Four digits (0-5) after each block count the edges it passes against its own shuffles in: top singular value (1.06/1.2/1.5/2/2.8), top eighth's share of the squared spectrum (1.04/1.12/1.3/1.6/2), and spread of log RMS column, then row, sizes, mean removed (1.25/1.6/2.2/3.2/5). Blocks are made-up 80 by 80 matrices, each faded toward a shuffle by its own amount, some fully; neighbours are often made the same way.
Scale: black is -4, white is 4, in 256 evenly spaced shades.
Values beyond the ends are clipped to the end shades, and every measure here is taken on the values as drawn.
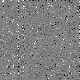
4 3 1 1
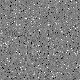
2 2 1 1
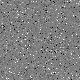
0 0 0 0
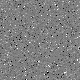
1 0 0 0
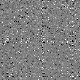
3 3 2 1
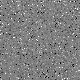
2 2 0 0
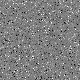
0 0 0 0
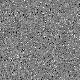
3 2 1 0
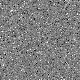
1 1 0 0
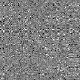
4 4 2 2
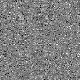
3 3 1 1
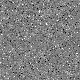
0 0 0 0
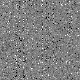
2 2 2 1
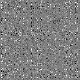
2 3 3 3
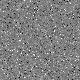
0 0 0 0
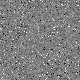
0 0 0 0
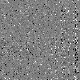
2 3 2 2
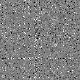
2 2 3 2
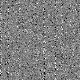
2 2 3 0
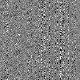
2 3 4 0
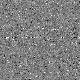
3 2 0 1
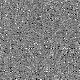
3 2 0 2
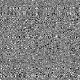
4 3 1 3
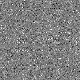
3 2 1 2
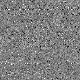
3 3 0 2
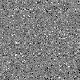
3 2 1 2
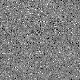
3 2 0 1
